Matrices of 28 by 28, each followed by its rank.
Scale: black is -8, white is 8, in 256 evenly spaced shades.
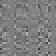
three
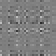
two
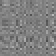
three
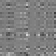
two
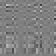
two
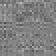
five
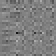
three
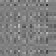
two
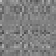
three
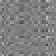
three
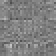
five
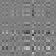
two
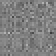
five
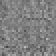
five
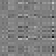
two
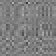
three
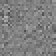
five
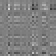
two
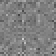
five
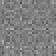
five
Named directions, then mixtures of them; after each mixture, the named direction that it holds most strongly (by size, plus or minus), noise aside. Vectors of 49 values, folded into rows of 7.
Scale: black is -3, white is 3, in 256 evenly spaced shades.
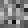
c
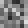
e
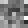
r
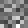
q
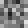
e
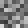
q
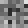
r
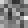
e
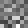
q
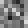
e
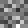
q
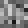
c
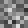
q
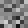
q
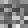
q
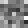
r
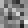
e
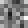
e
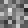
c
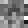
r
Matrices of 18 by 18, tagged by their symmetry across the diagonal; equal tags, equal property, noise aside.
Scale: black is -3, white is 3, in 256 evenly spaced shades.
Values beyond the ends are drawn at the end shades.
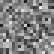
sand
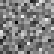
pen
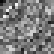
sand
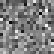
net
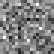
sand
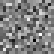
pen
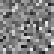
pen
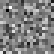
pen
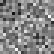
sand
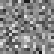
net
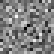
sand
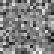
pen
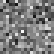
net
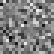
pen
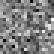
net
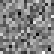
net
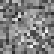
sand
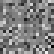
pen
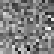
pen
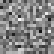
net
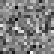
net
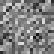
sand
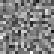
pen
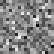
sand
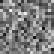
net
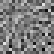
sand
